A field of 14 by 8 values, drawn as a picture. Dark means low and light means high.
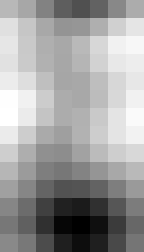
There are no regular stripes. The centre is the calmest part. No lone cell stands out from its neighbours. The bottom middle is the ninth with the lowest average. Overall the values sit about 60% of the way up the scale.
